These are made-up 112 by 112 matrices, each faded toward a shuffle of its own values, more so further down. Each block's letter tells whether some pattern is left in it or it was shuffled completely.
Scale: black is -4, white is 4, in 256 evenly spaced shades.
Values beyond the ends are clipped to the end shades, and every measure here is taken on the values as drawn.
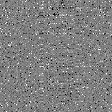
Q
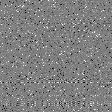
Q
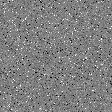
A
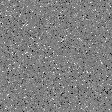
A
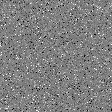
A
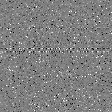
Q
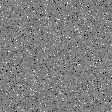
A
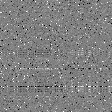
Q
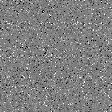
Q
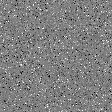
A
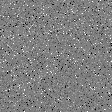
A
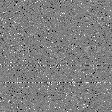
Q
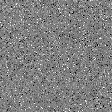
Q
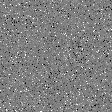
A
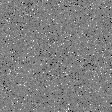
A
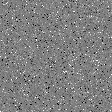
A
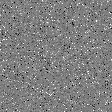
A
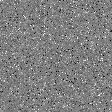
A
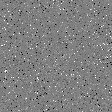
A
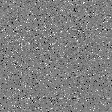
Q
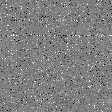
Q
